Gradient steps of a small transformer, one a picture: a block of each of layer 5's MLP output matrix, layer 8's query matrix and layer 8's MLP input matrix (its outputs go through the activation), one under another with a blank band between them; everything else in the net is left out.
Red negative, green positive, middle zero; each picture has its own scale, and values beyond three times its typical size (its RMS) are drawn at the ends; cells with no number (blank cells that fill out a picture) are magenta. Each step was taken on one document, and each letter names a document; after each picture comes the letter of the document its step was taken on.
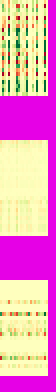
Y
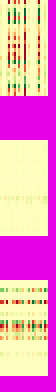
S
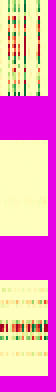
S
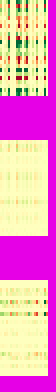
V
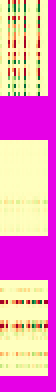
S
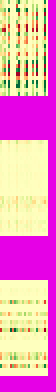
Y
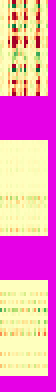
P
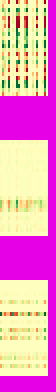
Y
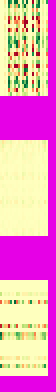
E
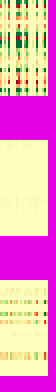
V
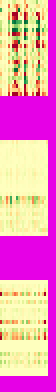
P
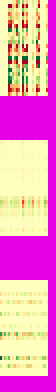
E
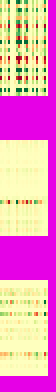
V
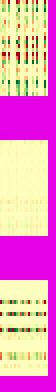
Y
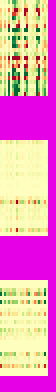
P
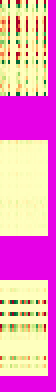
Y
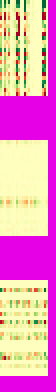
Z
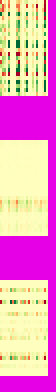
Y
